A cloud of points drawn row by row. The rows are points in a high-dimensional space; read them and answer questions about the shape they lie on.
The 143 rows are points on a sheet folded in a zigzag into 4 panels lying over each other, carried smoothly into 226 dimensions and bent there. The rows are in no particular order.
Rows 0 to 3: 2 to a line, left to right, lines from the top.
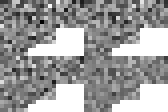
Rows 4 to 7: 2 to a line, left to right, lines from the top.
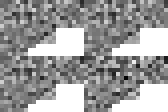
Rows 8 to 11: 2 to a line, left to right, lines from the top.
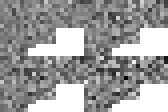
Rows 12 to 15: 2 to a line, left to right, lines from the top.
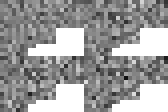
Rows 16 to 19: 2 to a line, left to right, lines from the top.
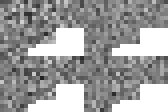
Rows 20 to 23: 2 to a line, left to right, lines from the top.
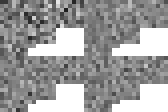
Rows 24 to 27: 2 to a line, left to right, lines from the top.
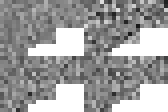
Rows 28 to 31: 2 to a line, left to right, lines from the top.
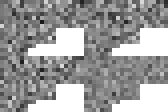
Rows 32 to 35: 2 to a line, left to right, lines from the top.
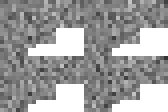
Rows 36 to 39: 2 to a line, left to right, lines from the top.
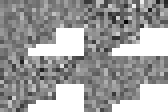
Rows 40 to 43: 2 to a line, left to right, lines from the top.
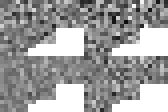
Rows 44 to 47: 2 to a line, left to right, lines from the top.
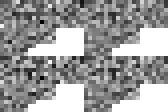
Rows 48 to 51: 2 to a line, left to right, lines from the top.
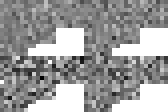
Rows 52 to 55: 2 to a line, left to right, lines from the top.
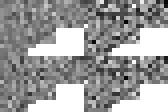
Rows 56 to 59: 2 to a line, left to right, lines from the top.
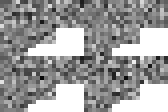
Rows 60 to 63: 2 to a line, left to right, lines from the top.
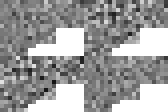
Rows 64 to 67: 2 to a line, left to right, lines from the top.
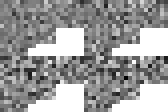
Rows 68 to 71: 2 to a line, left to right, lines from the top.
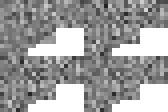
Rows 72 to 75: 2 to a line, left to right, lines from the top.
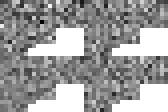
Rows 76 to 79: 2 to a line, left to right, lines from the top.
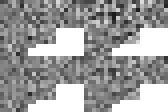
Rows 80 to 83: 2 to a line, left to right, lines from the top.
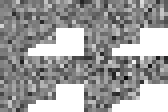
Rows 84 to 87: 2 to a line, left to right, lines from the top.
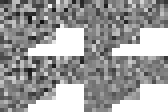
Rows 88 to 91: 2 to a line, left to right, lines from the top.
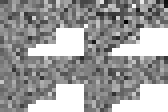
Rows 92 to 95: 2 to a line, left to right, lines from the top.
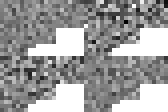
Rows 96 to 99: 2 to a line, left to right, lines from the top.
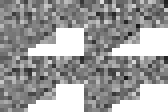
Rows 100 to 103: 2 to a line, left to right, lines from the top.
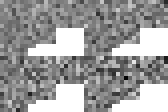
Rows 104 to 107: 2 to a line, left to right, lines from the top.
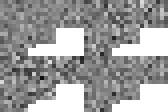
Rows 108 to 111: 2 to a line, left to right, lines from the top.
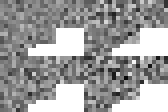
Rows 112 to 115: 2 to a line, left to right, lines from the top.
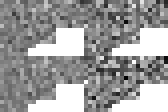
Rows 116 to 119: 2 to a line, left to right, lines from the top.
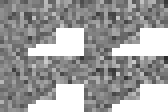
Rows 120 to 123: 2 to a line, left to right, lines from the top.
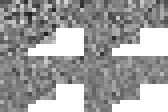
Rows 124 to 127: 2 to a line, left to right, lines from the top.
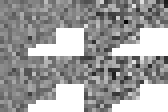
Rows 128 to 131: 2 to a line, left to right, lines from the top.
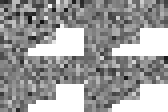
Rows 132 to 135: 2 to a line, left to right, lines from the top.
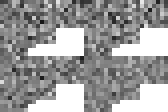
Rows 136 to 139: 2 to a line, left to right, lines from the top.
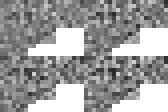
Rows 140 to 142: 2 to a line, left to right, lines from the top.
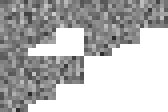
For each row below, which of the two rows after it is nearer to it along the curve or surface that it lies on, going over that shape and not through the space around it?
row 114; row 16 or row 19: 16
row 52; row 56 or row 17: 56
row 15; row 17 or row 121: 121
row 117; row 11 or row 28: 28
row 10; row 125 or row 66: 125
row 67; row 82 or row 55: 55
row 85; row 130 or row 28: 130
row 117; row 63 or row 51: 63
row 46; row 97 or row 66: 66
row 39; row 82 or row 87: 87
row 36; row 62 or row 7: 62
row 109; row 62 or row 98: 62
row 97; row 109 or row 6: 109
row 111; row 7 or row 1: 7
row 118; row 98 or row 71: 98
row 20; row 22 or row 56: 22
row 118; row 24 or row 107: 24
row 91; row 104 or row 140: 104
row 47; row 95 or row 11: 95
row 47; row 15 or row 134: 134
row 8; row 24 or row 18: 18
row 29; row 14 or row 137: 14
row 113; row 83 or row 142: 83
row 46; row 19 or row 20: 20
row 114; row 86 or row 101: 101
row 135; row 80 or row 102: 80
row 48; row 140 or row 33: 140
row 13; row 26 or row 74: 26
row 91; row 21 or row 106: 106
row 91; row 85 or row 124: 124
